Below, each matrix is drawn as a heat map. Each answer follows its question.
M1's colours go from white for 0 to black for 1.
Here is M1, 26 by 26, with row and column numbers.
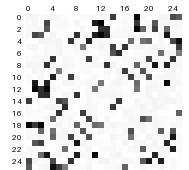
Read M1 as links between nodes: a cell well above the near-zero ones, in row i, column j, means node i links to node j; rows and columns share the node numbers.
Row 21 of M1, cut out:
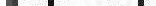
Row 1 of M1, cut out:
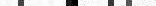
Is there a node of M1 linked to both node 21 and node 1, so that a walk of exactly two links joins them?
no
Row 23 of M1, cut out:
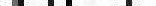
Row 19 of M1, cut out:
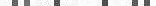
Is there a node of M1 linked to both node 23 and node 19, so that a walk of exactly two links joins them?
yes
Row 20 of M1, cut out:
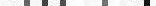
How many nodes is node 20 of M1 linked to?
5
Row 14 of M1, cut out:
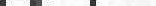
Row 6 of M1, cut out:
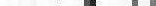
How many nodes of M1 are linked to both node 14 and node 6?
1
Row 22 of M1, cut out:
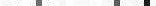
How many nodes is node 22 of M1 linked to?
3
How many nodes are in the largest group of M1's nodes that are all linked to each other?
4
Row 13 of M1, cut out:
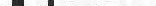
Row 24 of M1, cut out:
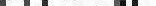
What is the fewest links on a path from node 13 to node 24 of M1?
3
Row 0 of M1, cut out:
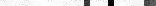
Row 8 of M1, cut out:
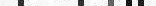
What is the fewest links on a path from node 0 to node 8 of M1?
2
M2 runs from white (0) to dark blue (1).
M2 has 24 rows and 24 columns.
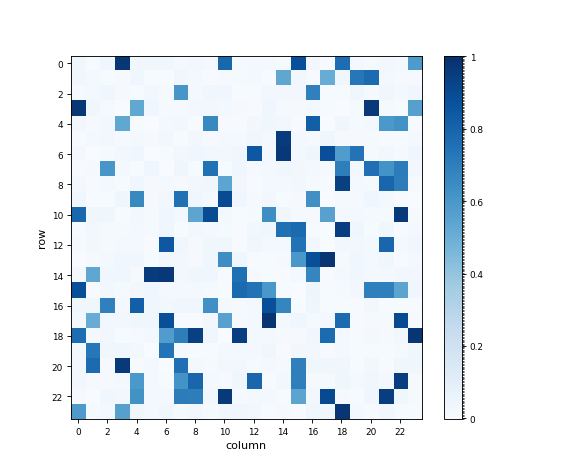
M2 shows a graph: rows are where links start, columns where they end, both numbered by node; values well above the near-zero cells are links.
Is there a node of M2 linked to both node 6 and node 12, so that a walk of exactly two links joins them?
no
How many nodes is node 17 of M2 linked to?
6
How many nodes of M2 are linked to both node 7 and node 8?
3
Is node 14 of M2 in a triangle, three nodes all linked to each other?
no
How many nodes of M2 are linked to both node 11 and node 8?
1
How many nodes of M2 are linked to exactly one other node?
1
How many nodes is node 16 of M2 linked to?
5
